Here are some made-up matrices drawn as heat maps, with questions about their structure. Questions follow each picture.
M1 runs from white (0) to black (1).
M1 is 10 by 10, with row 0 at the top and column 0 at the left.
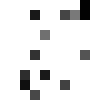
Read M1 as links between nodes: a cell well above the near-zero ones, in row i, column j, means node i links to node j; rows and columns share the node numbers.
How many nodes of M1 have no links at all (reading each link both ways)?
0
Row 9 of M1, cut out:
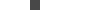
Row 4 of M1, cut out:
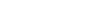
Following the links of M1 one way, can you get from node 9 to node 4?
yes
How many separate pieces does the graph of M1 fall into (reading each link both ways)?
1
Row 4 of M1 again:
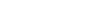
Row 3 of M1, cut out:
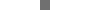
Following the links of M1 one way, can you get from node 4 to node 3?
no
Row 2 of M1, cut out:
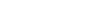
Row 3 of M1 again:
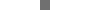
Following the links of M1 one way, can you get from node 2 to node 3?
no
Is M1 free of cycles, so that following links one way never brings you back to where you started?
yes
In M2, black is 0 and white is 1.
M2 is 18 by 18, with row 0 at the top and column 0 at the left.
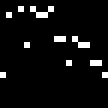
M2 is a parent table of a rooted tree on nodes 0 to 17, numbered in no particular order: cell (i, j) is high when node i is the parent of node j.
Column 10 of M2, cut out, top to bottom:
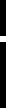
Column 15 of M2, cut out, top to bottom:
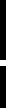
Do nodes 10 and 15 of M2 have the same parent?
no
